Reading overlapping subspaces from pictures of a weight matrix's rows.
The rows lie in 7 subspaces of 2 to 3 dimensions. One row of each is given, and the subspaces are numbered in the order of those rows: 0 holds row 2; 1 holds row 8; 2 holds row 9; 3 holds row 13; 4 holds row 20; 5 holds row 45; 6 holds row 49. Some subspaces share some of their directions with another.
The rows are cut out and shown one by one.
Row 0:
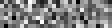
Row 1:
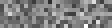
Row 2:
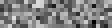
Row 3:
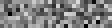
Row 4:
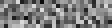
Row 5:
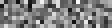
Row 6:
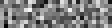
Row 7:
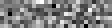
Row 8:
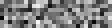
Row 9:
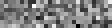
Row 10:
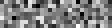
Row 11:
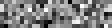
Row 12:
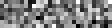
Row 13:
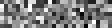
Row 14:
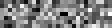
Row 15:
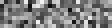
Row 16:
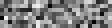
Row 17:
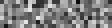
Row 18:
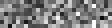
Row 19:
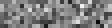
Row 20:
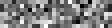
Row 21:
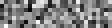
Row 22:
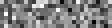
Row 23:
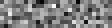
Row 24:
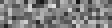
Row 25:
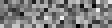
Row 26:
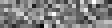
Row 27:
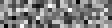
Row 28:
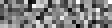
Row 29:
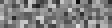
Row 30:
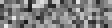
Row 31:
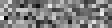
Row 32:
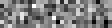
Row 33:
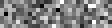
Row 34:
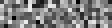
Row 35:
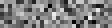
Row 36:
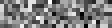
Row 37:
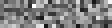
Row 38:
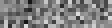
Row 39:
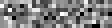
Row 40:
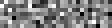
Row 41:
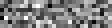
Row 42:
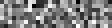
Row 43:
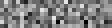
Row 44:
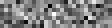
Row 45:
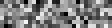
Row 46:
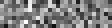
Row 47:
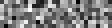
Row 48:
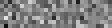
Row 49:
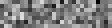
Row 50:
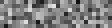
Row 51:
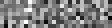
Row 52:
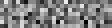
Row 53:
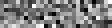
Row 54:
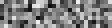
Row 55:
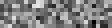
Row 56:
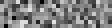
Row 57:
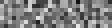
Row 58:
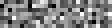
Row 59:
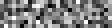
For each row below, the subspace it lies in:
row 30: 6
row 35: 2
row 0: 1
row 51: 0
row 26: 2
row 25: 6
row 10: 4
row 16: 1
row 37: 2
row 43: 6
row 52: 6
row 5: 1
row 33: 0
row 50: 3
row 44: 2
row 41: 1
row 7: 3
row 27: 3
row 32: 6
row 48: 1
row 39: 5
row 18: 0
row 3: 3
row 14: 5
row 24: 3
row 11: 4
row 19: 4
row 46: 0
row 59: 3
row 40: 5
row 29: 4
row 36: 3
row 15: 1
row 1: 3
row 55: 0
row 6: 0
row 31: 1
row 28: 6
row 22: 0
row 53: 2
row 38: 0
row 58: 5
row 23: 3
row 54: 1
